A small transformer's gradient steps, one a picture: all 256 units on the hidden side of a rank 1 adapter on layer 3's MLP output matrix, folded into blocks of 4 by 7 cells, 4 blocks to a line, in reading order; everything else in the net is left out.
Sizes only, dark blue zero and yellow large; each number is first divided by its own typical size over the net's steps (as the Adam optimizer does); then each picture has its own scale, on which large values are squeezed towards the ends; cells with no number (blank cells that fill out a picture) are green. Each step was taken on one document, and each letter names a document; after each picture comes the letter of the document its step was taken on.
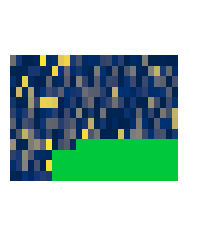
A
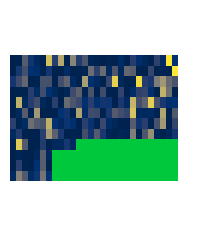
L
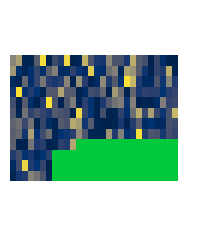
A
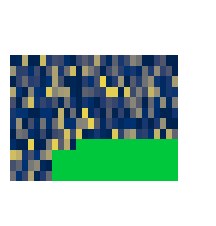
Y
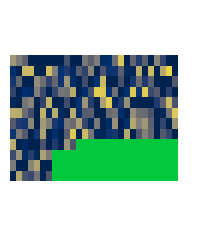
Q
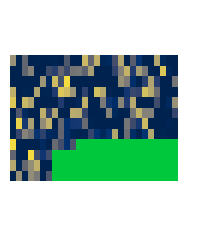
Q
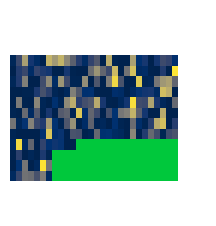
L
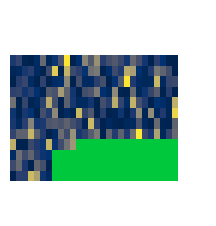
A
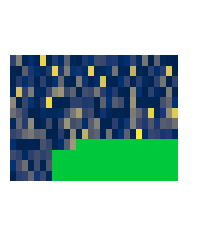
A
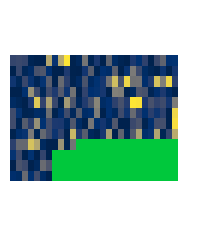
L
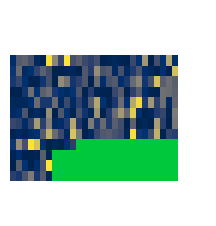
L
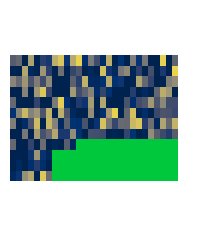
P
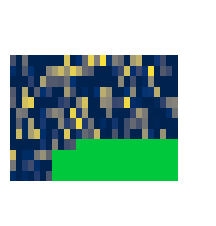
Q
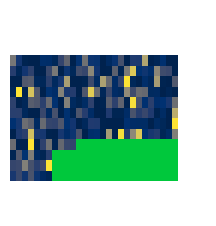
A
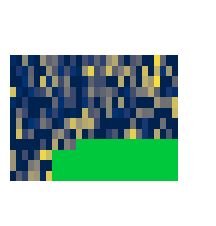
Y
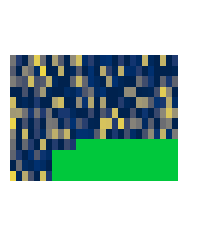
P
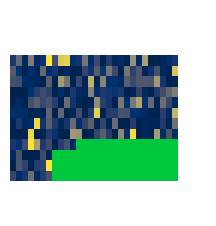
L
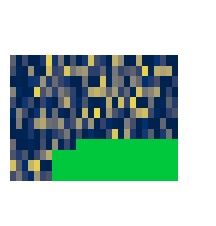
Y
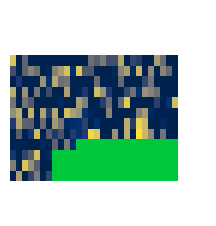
Q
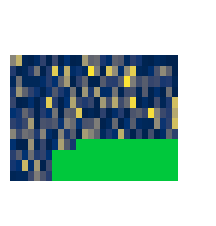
A
